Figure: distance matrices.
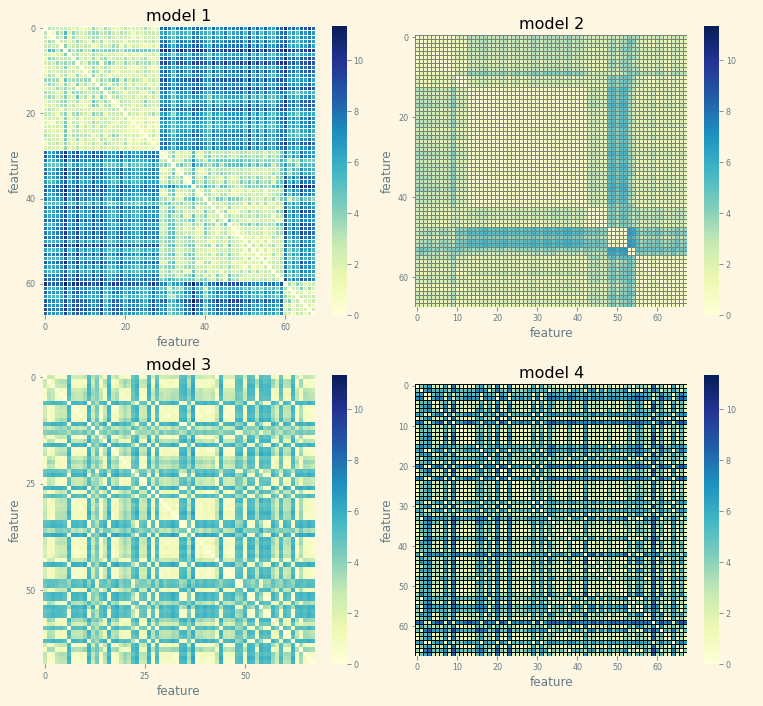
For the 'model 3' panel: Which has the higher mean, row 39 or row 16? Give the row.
16
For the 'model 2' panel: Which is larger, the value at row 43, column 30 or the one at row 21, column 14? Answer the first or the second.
the first
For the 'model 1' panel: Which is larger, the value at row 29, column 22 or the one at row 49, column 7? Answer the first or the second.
the second
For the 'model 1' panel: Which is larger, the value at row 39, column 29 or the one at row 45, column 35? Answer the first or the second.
the second
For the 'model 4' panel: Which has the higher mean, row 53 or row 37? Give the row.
53
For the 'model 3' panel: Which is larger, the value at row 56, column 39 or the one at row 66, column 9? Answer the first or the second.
the first
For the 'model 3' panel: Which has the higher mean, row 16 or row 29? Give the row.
16
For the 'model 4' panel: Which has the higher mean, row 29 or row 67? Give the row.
29
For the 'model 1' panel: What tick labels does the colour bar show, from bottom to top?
0, 2, 4, 6, 8, 10
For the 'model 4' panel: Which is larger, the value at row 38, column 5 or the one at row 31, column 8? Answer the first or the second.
the second
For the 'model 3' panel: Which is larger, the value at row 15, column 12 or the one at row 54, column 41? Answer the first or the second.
the second
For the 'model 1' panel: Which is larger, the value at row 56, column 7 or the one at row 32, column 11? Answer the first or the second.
the first
